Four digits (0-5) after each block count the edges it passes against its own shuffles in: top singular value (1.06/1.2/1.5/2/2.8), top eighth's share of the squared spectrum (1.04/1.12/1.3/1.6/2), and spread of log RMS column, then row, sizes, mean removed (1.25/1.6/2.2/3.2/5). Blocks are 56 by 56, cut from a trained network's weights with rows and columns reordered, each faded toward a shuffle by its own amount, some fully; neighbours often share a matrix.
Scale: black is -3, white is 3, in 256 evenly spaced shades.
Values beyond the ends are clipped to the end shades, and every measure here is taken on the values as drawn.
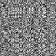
4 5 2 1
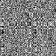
4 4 2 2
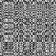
5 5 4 3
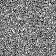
2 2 0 0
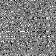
2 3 0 2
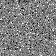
0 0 0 0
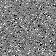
0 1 0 0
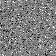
0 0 0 0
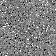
0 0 0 0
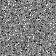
0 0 0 0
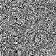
3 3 1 0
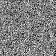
2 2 0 0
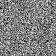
2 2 0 0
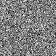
0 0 0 0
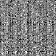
3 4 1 3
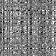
4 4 1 3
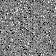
0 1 0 0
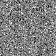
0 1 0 0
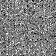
2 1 0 1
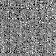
2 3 0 2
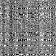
3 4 0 3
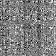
3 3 0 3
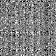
3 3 0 3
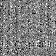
2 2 0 2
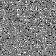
1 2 0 1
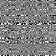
3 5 0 4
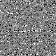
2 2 0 2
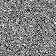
1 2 0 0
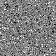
1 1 0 0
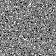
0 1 0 1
